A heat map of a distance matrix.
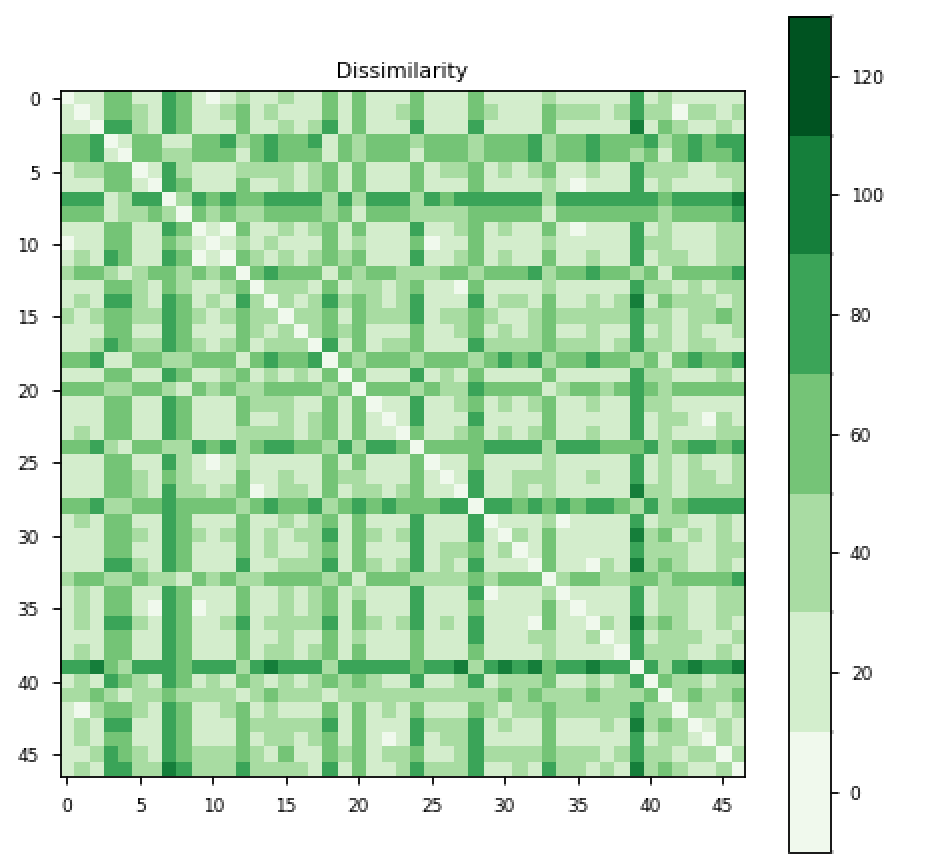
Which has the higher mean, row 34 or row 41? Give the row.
41
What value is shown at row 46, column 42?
40
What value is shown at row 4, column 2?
80
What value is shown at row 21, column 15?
40
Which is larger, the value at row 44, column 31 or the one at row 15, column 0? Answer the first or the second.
the second
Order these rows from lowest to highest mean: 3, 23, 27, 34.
34, 23, 27, 3
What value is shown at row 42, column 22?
40
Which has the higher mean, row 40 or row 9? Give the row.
40
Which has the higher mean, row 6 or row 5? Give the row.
5
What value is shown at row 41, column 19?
40
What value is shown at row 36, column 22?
20
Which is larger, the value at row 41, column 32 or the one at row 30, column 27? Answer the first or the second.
the first
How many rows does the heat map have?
47
